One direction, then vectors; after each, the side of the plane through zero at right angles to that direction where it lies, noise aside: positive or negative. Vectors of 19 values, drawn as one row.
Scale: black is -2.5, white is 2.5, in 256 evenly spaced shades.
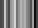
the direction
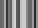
positive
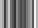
negative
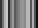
positive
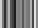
negative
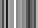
positive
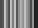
positive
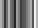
negative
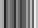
negative
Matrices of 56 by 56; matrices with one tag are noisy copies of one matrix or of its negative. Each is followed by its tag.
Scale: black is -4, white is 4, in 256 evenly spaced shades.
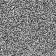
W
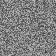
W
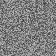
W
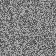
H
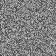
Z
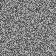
Z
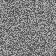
W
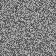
Z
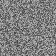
H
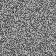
Z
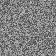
H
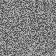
W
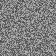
Z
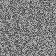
H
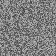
H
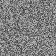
H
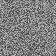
W
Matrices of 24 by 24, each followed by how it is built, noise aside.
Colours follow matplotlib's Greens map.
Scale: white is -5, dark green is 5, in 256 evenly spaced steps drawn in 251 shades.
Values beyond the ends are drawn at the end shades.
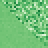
upper triangular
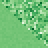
upper triangular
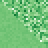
upper triangular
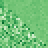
lower triangular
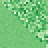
upper triangular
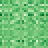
low rank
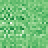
low rank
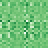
low rank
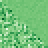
lower triangular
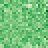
low rank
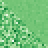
lower triangular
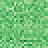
low rank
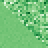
upper triangular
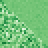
lower triangular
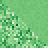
lower triangular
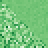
lower triangular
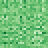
low rank
